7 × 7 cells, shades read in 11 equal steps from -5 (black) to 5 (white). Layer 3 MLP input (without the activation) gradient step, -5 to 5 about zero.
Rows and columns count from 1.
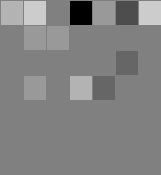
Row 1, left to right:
2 3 0 -5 1 -2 3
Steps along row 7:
same same same same same same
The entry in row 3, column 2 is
0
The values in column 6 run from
-2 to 0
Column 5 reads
1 0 0 -1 0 0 0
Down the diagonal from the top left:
2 1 0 2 0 0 0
